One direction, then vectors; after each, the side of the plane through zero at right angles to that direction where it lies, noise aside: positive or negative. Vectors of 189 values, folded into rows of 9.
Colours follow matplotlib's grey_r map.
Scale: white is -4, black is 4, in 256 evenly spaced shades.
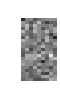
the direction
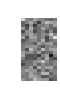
negative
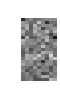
positive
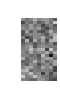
negative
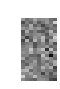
negative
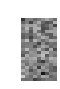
positive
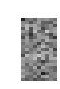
positive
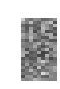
negative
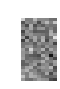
negative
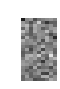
positive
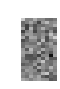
negative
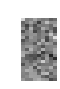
negative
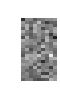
positive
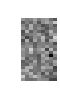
negative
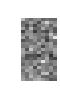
negative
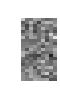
negative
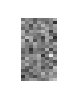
positive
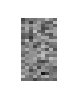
positive
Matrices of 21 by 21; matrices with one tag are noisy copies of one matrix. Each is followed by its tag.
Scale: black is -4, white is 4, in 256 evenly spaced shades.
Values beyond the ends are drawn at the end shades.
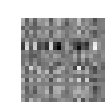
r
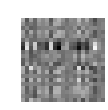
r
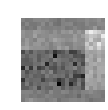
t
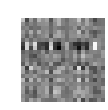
r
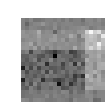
t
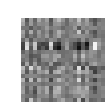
r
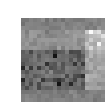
t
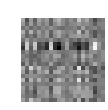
r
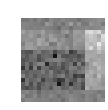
t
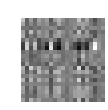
r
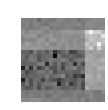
t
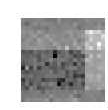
t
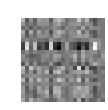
r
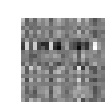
r
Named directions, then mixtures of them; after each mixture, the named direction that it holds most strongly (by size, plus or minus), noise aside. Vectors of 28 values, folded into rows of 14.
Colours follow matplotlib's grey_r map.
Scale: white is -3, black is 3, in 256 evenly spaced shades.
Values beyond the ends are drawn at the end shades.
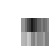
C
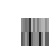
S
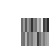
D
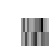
D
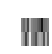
S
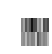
D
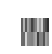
D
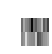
D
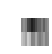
C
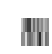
S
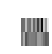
D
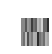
D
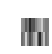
S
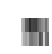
C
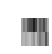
C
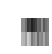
C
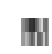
C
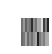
D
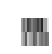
D
